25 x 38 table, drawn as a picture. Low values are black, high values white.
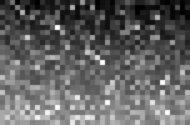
Stripes: none. Slope: up to the bottom. Odd rows or columns: none.
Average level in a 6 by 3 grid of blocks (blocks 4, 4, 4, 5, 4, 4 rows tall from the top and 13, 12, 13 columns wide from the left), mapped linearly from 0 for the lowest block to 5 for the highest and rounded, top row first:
100 | 211 | 222 | 333 | 444 | 554
